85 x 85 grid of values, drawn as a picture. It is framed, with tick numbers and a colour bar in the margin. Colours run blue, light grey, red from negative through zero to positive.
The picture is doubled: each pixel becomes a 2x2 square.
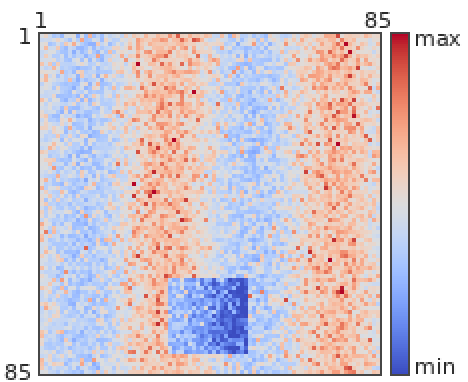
Upright stripes repeat 2 times across the table. In the bottom middle lies a patch that is lower than the rest. Overall the values sit about 50% of the way up the scale. The ninth with the lowest average is the bottom middle.
